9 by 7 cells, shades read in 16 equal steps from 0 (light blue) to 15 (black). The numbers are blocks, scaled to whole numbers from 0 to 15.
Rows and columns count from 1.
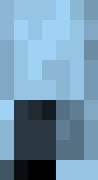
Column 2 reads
1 0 1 1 1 11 11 11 14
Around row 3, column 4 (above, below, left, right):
0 2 0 1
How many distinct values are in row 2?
4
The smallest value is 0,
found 8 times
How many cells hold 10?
0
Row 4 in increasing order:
0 1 1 2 2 3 4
